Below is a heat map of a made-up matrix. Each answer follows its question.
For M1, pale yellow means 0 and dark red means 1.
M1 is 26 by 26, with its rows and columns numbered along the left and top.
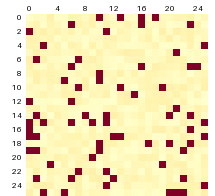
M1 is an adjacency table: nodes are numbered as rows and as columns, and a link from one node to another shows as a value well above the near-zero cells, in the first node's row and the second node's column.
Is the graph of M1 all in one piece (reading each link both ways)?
yes
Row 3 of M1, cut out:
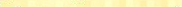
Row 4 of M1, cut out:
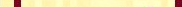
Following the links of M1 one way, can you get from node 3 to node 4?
no
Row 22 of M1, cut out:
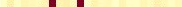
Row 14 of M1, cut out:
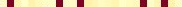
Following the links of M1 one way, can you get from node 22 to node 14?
no
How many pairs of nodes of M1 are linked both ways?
6
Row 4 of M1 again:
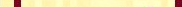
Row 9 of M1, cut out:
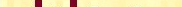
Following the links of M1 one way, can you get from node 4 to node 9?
yes
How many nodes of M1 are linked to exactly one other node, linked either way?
1
